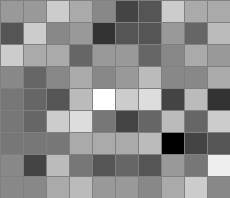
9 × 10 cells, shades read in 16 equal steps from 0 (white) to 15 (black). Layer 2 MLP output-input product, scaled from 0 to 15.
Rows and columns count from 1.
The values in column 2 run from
3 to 11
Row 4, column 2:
9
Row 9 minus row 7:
-1 -1 -3 -1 1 1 3 -10 -8 -3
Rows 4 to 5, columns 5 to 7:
7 6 4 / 0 3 2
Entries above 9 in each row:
2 4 0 0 3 1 3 3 0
